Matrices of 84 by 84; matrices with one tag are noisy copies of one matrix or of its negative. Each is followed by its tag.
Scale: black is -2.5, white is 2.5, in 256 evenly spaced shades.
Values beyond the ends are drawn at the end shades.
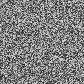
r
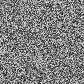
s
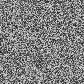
s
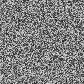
r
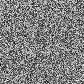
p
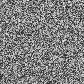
r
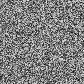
r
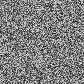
s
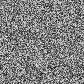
s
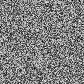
s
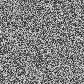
s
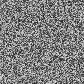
r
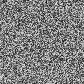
r
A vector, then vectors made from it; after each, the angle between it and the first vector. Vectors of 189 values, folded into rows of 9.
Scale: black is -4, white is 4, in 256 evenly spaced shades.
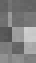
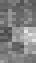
nearly parallel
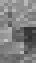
nearly opposite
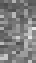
partly aligned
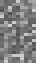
orthogonal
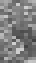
partly opposed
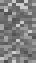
orthogonal
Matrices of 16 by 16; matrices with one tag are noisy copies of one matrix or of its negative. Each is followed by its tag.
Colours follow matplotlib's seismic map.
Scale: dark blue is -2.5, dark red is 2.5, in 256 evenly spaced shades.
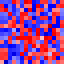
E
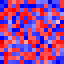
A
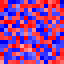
A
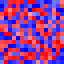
A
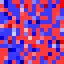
E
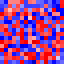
A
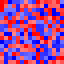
A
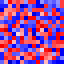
A
